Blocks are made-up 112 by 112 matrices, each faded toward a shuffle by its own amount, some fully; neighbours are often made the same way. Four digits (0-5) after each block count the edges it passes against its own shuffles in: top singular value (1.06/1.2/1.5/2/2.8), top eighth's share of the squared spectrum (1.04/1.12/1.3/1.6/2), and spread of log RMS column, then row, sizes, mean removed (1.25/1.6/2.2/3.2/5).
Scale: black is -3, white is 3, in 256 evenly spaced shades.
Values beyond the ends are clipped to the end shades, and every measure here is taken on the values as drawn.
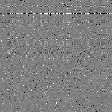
5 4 1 2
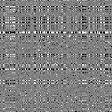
5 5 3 4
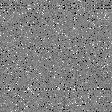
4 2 0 1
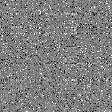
4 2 1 1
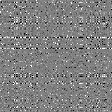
5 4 3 3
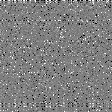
4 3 1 2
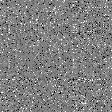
4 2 1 1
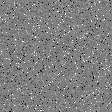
0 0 0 0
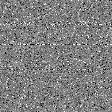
2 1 0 2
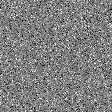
2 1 0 0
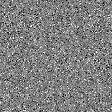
3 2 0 1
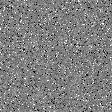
0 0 0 0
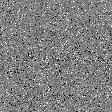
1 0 0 1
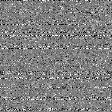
2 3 0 4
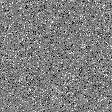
1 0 0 0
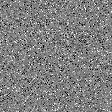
3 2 0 0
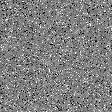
2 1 0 0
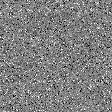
3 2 0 0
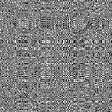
5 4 3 3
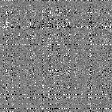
2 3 4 4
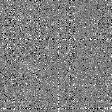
2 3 3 3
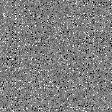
1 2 2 2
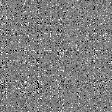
2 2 3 3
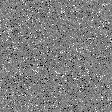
0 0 0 0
